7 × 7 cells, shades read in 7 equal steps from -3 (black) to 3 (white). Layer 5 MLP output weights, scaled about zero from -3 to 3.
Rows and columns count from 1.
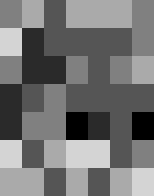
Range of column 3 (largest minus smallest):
3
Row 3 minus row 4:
2 -1 -2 1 0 1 2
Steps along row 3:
down same up down up up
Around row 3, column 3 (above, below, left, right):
-1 0 -2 0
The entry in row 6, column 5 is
2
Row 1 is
0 1 -1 1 1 1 0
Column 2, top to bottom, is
1 -2 -2 -1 0 -1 1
